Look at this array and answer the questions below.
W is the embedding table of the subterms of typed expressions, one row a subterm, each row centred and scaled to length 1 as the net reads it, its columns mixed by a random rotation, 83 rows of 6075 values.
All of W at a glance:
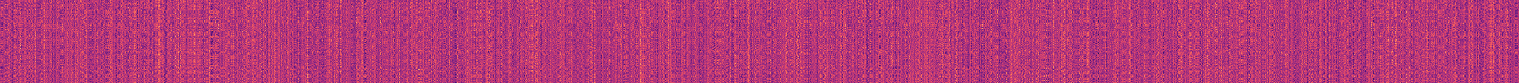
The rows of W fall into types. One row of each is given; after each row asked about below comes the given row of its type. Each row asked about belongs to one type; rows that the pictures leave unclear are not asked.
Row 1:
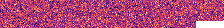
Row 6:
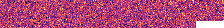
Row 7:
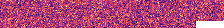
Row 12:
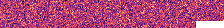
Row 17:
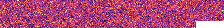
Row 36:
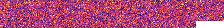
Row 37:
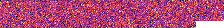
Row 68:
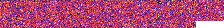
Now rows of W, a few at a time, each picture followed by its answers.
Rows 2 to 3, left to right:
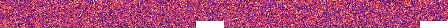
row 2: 7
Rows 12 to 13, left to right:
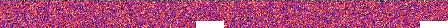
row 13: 36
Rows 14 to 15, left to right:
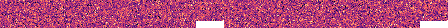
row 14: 6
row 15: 1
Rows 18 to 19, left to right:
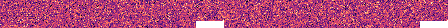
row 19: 12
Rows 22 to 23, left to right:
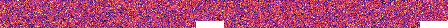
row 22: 17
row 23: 68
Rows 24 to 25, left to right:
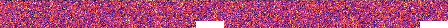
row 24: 37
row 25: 37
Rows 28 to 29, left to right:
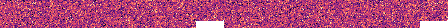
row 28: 37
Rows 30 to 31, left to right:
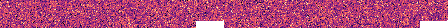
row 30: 37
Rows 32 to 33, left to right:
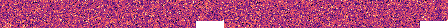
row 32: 1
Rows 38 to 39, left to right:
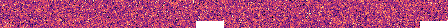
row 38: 1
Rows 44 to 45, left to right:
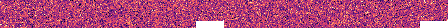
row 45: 36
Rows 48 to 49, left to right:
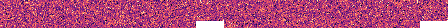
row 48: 36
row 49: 1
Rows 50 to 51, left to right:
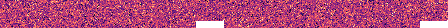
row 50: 12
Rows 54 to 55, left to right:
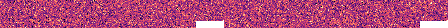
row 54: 6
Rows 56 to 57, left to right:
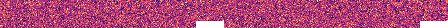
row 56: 36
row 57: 1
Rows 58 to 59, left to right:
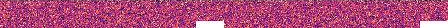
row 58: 36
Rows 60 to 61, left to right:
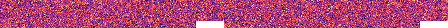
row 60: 7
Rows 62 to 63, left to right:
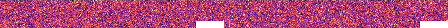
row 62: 7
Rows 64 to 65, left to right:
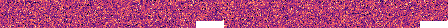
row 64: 6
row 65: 36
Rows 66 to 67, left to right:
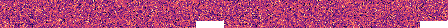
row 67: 68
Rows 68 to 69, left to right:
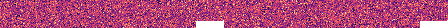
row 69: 12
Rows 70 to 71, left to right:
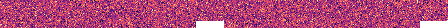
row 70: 37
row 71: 1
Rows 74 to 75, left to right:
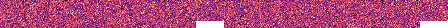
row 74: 12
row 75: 68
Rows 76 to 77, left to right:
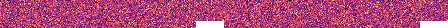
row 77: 12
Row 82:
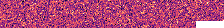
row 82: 12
